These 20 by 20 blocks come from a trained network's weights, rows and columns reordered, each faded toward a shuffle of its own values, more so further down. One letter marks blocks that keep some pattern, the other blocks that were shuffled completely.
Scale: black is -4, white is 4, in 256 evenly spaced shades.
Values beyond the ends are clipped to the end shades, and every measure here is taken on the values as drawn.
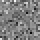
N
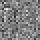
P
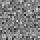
N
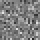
P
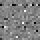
P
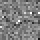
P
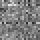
P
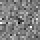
P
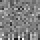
P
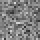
N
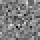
N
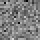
N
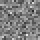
N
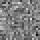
P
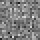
P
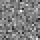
N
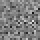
P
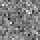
N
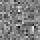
P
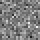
N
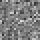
P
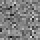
P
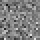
P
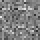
P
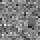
N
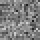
P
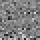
P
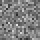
N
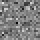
P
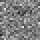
N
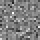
N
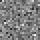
N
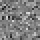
P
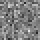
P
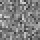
P
